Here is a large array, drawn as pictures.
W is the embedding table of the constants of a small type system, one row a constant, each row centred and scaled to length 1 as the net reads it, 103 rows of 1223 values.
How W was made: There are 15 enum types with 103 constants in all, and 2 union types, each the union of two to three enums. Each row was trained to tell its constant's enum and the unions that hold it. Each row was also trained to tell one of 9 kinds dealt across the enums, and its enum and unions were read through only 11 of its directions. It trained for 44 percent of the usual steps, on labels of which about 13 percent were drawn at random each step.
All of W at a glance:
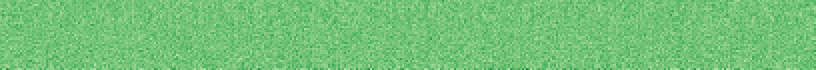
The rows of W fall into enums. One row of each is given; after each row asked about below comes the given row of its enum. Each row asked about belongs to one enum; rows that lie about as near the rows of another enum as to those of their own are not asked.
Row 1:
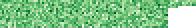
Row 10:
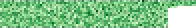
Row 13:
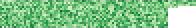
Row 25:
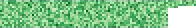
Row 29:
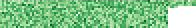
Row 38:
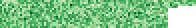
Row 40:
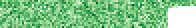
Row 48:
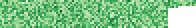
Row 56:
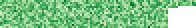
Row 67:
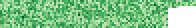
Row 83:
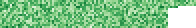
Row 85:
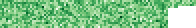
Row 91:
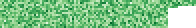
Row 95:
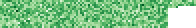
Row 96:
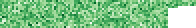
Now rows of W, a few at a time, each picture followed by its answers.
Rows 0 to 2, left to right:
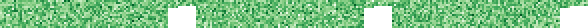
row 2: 10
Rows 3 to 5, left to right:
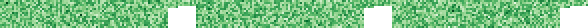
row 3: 96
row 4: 25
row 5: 67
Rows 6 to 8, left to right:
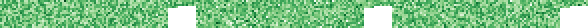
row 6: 25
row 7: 95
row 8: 56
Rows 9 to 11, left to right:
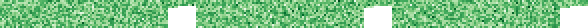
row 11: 13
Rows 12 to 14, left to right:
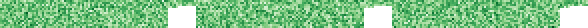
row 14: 83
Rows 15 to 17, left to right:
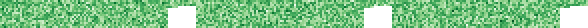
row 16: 67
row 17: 25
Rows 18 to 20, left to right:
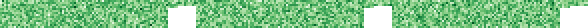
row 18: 29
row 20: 85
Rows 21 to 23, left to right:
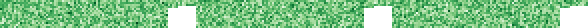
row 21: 96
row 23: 10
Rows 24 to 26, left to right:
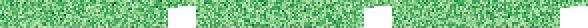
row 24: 85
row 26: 67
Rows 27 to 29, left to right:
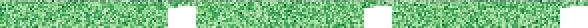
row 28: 40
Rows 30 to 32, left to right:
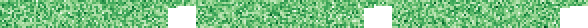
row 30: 10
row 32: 1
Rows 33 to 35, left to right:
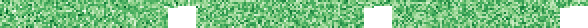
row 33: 29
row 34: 95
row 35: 48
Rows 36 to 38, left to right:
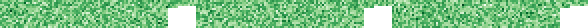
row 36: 83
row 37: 85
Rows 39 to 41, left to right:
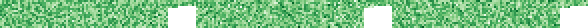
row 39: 25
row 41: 83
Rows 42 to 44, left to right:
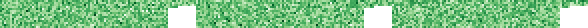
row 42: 38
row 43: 85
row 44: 38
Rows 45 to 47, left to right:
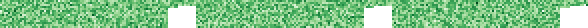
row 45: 38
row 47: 95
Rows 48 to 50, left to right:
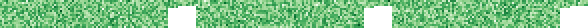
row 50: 10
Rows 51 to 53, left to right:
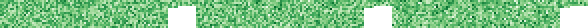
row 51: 96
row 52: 83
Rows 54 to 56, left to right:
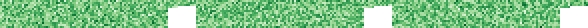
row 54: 48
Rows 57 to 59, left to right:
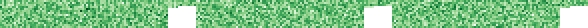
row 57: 38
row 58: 13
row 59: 95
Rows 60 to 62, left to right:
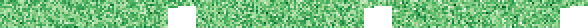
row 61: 96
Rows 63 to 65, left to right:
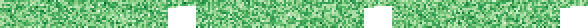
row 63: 13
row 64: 96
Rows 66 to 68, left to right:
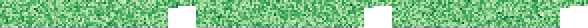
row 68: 96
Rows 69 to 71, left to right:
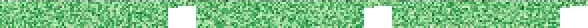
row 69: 38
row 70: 95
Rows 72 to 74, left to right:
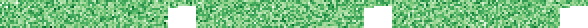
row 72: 38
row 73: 95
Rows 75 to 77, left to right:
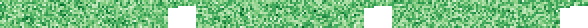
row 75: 85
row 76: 56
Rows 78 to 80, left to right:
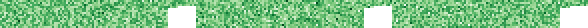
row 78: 83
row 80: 91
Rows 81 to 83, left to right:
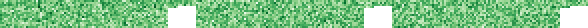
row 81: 10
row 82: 1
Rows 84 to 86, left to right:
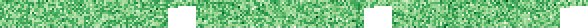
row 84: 1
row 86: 29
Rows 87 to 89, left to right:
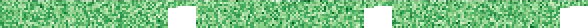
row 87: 83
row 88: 48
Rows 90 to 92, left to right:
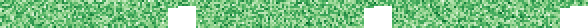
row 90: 56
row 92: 56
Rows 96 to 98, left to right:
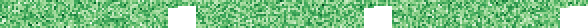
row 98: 29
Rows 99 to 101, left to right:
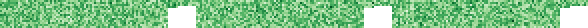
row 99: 10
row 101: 85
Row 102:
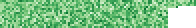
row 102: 48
